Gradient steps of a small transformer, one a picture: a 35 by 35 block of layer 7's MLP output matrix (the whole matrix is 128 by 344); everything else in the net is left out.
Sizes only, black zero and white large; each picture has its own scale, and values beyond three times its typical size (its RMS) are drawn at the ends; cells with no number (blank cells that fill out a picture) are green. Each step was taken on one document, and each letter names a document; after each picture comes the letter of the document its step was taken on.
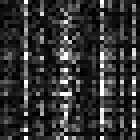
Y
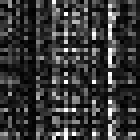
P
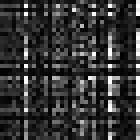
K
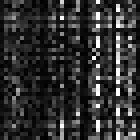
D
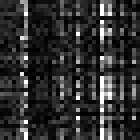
Y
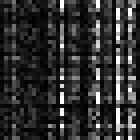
D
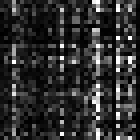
D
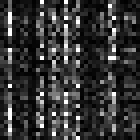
P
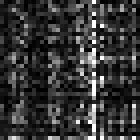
Y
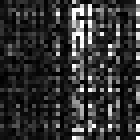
K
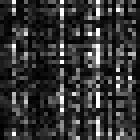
D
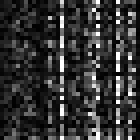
D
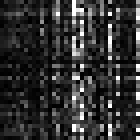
K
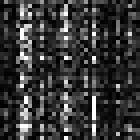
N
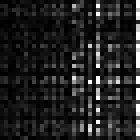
K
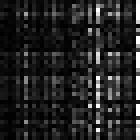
K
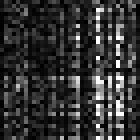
D
